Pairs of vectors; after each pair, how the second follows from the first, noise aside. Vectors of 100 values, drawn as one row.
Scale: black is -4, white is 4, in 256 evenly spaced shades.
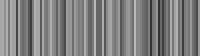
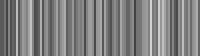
negated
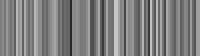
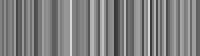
negated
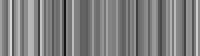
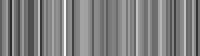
negated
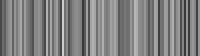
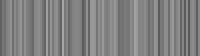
shrunk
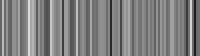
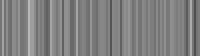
shrunk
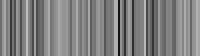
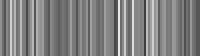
negated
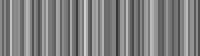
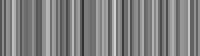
reversed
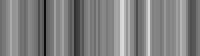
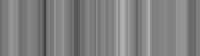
shrunk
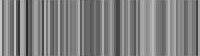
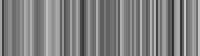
reversed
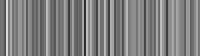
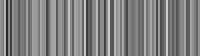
negated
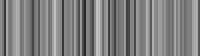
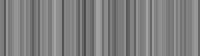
shrunk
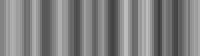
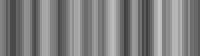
negated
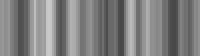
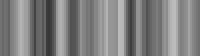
negated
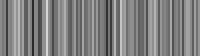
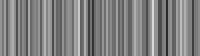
reversed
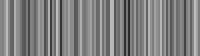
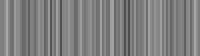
shrunk
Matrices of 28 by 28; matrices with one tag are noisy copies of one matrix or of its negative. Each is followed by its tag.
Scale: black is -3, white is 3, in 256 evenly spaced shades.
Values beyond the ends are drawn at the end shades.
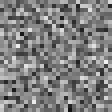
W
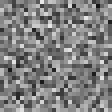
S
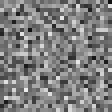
W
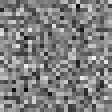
W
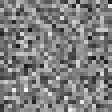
W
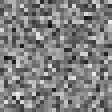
S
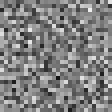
W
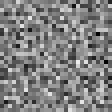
W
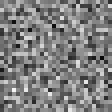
W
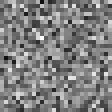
S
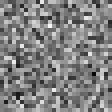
S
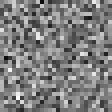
S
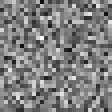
S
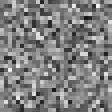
S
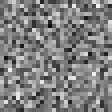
S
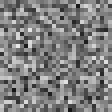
W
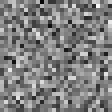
S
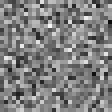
S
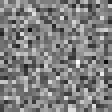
W
